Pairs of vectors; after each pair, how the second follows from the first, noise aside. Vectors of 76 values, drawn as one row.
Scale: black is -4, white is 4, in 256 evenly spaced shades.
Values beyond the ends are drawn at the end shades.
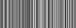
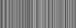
shrunk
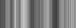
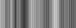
negated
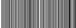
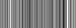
shuffled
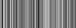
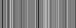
partly zeroed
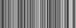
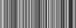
negated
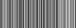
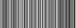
negated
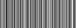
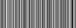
negated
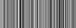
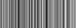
shuffled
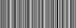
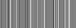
partly zeroed
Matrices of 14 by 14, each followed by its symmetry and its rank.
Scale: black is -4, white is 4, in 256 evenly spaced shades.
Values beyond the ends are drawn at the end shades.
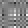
symmetric, rank one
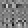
neither, rank three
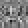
neither, rank three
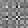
symmetric, rank two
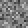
symmetric, full rank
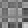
symmetric, rank one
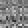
neither, rank three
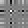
symmetric, rank one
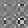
symmetric, rank two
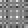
symmetric, rank one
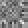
symmetric, rank two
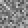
symmetric, full rank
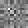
symmetric, rank two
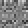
neither, rank three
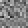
neither, rank three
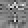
neither, rank three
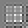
symmetric, rank one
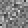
symmetric, full rank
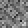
symmetric, full rank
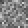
symmetric, full rank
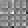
symmetric, rank two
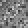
symmetric, full rank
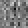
neither, rank three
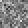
symmetric, full rank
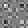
symmetric, rank two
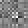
symmetric, rank two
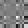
symmetric, rank one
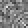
symmetric, full rank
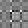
symmetric, rank one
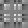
symmetric, rank one
